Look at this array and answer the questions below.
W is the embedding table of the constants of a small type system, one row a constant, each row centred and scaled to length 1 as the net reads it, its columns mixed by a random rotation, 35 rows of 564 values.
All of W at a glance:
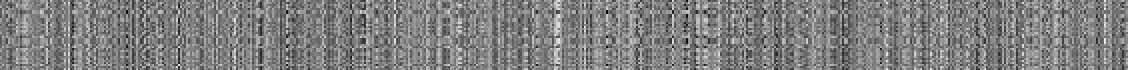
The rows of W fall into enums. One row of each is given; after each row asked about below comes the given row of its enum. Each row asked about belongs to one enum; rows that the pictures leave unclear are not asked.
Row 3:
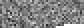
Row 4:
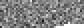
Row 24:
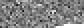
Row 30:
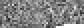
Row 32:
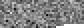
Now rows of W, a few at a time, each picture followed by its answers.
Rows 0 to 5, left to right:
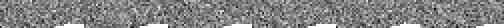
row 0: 4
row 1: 30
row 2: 24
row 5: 32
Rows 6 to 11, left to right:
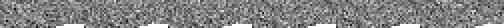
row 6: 32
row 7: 4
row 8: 4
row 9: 3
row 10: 3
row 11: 24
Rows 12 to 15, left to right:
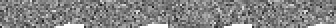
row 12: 4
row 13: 24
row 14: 30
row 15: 24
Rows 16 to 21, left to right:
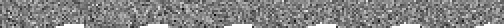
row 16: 3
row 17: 30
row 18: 32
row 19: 4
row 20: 4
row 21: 4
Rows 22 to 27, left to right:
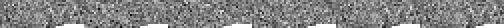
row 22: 30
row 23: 32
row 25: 3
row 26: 30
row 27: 30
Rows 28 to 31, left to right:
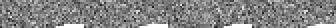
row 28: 3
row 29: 24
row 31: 24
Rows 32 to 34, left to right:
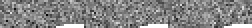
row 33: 3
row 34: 30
